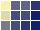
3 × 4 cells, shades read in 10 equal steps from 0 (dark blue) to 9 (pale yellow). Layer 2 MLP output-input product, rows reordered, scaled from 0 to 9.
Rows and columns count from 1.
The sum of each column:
21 7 6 1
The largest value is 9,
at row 1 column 1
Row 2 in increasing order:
0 2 2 8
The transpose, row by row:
9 8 4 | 3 2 2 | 3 2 1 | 1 0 0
